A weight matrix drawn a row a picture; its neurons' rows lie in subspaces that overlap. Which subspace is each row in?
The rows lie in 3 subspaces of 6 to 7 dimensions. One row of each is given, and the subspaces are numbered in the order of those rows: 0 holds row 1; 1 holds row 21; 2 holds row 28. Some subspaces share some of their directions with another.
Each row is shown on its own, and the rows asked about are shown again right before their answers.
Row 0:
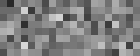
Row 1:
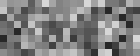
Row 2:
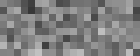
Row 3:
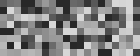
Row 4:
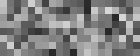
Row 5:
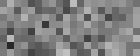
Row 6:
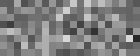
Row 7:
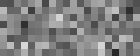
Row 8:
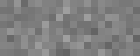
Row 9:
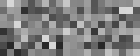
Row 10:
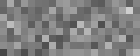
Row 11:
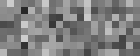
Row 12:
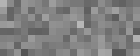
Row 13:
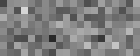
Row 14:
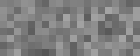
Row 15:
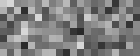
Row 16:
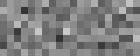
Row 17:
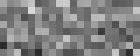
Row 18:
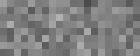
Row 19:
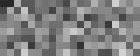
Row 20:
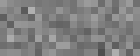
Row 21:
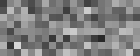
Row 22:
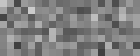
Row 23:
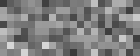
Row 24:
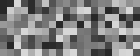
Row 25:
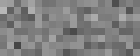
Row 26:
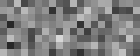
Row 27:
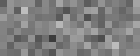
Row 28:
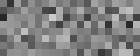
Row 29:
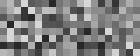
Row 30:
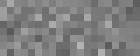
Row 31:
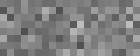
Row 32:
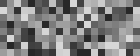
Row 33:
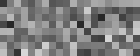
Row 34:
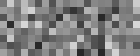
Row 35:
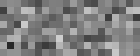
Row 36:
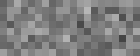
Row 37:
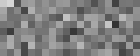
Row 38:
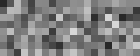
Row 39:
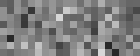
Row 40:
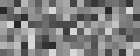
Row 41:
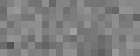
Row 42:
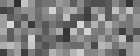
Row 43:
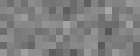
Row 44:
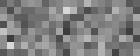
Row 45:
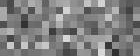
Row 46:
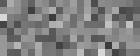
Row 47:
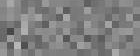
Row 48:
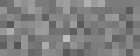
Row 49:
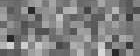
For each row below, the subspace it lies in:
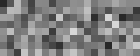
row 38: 2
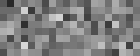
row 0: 2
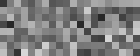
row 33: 1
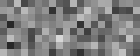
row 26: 0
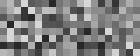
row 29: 2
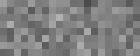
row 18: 2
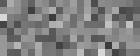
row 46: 2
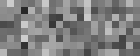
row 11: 2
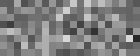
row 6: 0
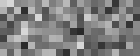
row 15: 2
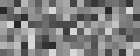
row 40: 0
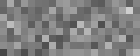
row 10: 0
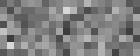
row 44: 0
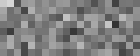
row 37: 2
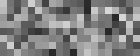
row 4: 0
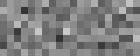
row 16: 0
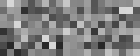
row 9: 0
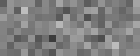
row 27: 1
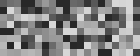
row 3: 1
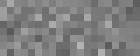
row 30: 2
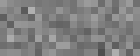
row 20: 1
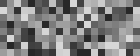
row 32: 0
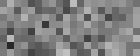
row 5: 0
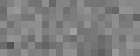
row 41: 2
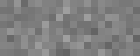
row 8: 0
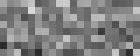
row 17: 1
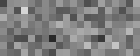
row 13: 1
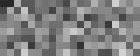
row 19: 2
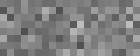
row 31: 2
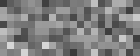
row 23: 0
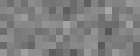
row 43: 0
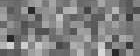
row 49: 1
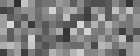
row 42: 0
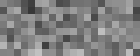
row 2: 1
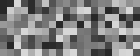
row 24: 2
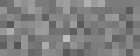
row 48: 1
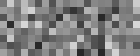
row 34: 1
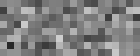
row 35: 0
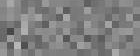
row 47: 2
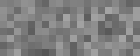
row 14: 1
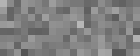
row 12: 0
